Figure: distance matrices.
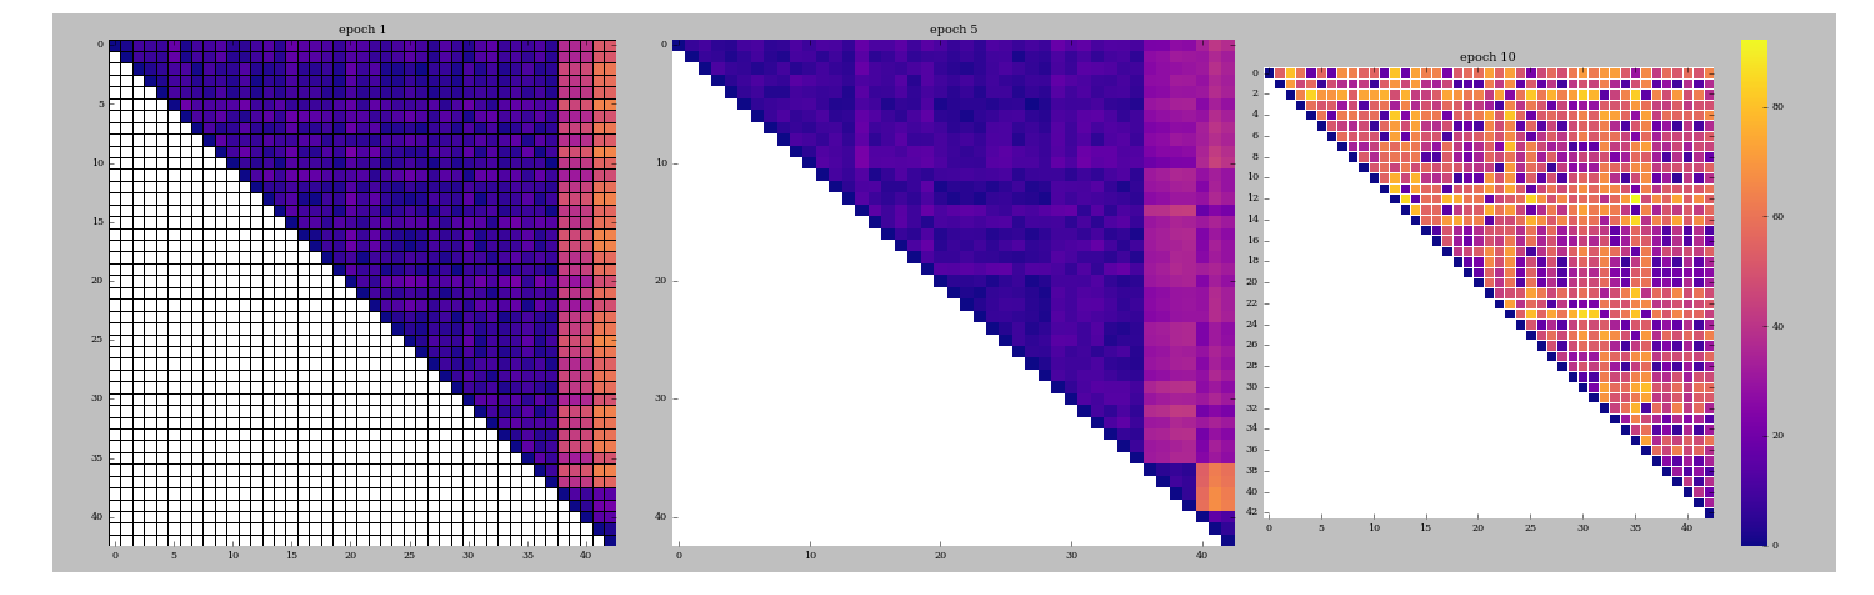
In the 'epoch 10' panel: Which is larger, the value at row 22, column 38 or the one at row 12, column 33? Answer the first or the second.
the second
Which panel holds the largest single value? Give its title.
epoch 10
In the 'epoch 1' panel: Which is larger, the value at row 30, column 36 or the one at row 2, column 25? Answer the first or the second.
the first
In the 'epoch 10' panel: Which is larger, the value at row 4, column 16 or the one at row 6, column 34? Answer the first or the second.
the first
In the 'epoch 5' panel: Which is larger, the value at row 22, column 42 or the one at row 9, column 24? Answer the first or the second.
the first
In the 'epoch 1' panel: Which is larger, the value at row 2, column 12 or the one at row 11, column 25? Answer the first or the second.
the second
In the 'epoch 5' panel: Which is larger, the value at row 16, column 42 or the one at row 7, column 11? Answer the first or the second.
the first
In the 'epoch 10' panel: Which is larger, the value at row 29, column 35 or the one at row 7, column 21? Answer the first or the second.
the first
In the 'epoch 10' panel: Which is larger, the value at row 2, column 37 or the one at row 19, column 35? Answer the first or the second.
the first
